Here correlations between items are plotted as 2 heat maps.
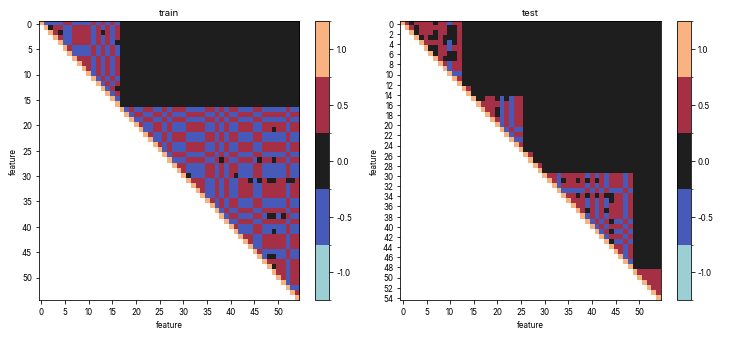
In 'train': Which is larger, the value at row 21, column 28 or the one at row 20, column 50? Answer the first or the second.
the second
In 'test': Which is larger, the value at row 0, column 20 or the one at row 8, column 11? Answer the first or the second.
the second
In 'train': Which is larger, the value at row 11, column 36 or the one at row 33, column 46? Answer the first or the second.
the first
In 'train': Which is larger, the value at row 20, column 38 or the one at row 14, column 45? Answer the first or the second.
the second
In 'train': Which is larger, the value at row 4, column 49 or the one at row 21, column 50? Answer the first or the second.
the second
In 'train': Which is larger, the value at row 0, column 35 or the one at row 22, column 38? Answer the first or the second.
the second
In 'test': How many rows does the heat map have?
55
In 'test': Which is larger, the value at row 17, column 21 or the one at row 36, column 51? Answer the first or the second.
the second
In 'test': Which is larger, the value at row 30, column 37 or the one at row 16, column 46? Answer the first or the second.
the first
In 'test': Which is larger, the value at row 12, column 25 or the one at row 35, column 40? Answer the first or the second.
the second
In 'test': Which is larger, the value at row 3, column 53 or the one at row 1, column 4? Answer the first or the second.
the second
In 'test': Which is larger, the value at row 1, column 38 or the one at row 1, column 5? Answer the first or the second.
the second
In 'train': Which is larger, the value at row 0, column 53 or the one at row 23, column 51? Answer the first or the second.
the first
